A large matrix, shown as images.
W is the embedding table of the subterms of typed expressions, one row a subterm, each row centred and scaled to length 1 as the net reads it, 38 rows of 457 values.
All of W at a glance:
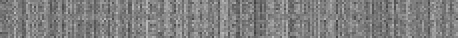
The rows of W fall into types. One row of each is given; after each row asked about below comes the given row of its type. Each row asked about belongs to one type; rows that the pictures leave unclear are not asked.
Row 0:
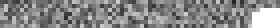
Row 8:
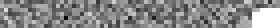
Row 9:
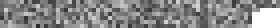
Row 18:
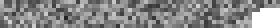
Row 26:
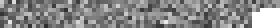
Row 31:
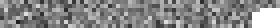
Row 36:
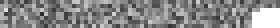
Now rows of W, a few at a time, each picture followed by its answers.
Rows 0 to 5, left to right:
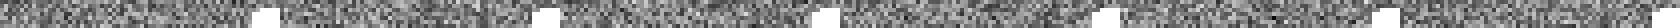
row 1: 9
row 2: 18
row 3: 18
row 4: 9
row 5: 26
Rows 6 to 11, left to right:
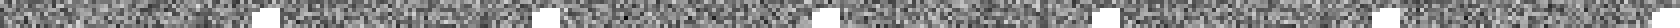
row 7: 26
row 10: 26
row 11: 0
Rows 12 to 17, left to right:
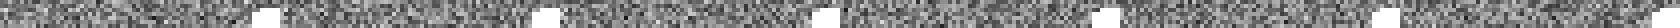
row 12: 9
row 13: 36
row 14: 8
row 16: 0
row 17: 18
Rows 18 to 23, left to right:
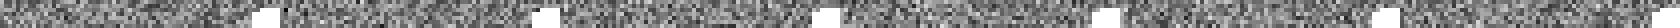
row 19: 18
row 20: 36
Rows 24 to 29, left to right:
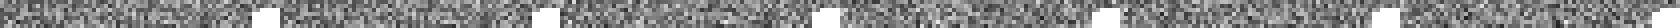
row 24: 26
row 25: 26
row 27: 9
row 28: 36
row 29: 31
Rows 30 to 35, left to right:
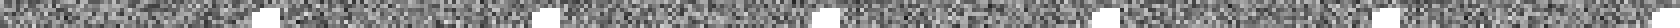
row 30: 18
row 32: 0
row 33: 0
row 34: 8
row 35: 0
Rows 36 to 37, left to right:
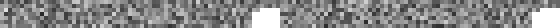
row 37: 36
